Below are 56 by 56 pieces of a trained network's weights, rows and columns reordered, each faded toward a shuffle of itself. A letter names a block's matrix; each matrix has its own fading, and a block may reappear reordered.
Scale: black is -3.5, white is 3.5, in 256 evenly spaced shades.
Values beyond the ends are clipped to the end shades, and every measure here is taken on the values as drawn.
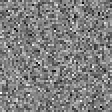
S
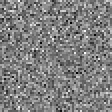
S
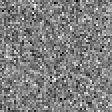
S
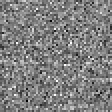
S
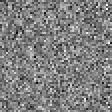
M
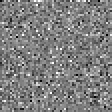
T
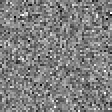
S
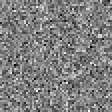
M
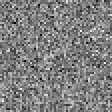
S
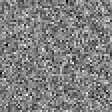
M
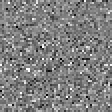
T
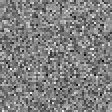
S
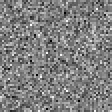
S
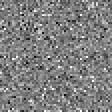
T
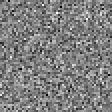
S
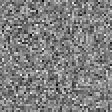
M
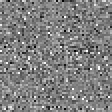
T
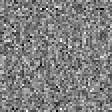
M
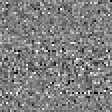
T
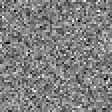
S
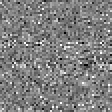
T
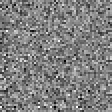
M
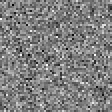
S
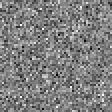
S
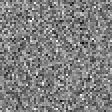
M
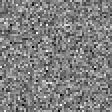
S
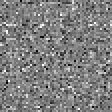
T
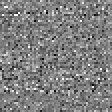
T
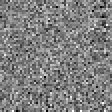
M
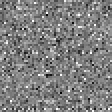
T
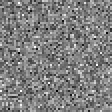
S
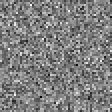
M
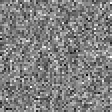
M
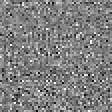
T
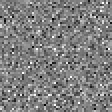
T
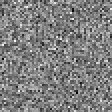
M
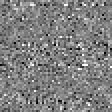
T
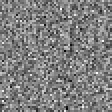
M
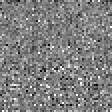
T
